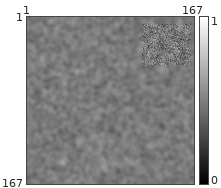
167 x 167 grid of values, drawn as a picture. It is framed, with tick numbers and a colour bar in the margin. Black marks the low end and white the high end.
Stripes: none. Histogram: heavy tails on both sides. Average level on the scale: 50%. Roughest part: top right. Grain: blotchy. Odd rows or columns: none. Odd patch: rougher, in the top right.
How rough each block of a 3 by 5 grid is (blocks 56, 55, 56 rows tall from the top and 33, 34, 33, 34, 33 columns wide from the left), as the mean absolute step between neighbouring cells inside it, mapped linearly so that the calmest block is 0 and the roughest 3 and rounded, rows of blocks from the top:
00023 / 00000 / 00000
